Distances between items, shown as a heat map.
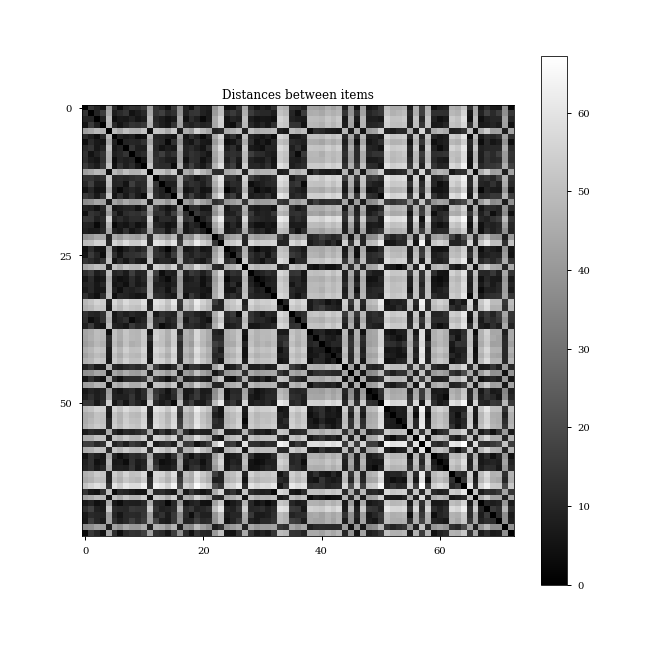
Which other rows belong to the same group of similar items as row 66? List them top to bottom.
4, 11, 16, 22, 23, 27, 33, 34, 38, 39, 40, 41, 42, 43, 45, 47, 51, 52, 53, 54, 56, 58, 62, 63, 64, 71
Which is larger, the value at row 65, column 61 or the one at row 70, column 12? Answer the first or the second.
the second
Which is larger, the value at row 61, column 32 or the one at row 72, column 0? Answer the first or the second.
the first
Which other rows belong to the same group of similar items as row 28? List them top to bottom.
0, 1, 2, 3, 5, 6, 7, 8, 9, 10, 12, 13, 14, 15, 17, 18, 19, 20, 21, 24, 25, 26, 29, 30, 31, 32, 35, 36, 37, 44, 46, 48, 49, 50, 55, 57, 59, 60, 61, 65, 67, 68, 69, 70, 72
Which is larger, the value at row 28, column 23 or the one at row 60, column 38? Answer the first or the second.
the first
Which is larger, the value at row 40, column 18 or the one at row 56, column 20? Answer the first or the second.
the second
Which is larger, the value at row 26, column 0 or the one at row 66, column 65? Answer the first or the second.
the second
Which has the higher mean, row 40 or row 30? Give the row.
40
